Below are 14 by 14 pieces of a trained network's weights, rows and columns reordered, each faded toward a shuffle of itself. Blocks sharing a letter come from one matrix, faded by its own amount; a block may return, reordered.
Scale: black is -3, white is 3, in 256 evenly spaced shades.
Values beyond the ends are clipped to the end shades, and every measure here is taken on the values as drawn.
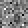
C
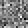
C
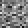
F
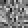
F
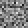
F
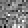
C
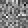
F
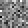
C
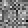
F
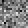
C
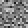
F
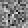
C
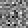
F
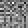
F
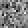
C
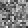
C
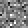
C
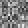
F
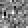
C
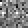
C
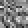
F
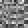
F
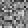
F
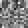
F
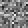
C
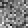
C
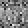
C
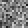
C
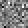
C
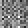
F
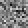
C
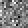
C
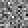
C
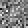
C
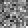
C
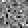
C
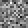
C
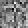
F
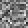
F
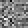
F
